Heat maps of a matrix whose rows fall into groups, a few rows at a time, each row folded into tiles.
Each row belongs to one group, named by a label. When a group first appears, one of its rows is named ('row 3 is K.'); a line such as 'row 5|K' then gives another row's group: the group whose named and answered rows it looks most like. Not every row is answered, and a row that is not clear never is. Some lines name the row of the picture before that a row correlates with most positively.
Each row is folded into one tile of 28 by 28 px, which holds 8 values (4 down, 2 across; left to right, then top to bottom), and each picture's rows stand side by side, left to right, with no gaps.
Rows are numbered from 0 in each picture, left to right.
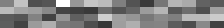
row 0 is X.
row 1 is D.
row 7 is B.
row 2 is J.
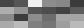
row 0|D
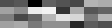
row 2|B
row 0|D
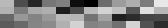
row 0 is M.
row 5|X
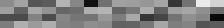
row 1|D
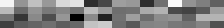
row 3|D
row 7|B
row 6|J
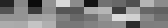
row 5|J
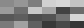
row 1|X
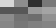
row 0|J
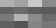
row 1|J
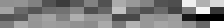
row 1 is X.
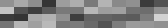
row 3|X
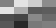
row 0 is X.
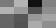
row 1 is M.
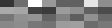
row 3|J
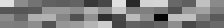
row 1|B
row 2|D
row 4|M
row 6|B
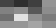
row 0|M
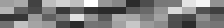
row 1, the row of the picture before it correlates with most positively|1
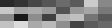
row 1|D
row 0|D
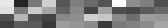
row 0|M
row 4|J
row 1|X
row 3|B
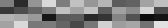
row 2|X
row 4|D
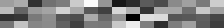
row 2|X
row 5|B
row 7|X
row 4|D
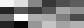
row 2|D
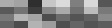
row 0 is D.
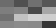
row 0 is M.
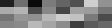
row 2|B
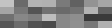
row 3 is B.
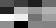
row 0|B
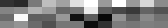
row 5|J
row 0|M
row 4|J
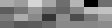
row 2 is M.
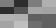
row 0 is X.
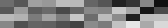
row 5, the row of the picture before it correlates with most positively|0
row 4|D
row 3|M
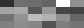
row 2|J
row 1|B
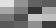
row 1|B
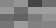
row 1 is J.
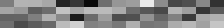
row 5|J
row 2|D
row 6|D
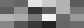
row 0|B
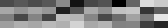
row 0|D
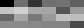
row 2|B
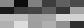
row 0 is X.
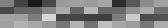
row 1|M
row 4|M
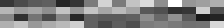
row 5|J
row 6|J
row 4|X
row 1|D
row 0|D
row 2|D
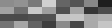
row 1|X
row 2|B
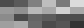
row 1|X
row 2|X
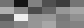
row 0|M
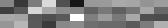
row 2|M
